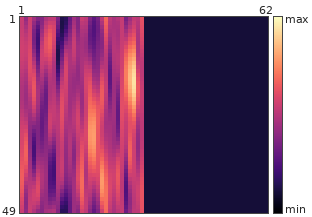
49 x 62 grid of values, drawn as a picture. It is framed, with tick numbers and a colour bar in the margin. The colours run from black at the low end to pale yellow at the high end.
It is made of 1 by 2 panels. Panel 1,1: middling, streaked downward, strong in contrast. Panel 1,2: very low, flat.
